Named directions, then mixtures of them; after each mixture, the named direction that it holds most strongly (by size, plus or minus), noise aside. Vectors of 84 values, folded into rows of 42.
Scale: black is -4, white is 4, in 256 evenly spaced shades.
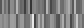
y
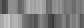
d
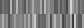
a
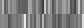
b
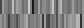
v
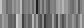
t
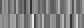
y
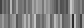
a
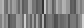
b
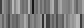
v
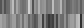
v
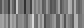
y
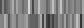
v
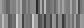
t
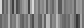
v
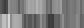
d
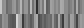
t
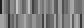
v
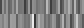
y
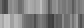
d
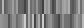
b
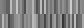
a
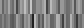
y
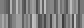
a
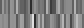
y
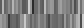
v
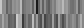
t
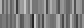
y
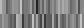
t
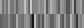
y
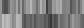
d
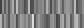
y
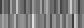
a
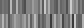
a
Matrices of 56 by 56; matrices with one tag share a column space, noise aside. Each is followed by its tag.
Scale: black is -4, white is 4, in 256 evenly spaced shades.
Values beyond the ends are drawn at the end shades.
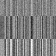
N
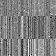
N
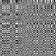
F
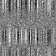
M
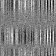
M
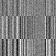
N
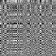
F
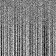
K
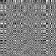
F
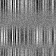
M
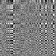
F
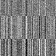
N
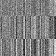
N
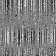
M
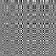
F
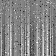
K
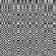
F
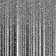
K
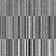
N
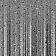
K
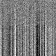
K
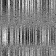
M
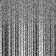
K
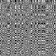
F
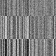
N
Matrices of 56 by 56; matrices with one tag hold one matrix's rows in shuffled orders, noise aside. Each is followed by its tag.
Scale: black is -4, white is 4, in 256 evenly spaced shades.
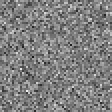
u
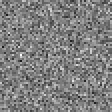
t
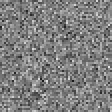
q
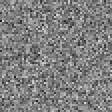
q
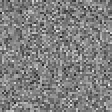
q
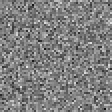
u
